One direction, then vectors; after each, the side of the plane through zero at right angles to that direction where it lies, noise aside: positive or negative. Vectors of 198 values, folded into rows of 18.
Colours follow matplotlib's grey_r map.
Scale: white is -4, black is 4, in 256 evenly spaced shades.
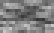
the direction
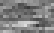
positive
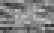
negative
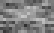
negative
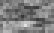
positive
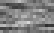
negative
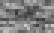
positive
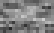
negative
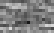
positive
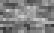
negative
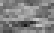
negative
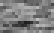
negative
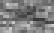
positive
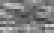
positive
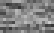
negative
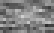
negative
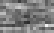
positive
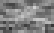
negative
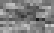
positive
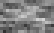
negative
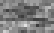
positive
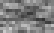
positive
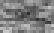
positive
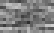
positive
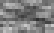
positive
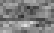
positive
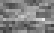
negative
